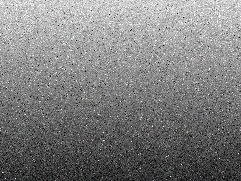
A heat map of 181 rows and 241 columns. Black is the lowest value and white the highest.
Fine speckle covers the field. There are no regular stripes. There is an overall slope up to the top. Overall the values sit about 50% of the way up the scale. No row or column stands out.
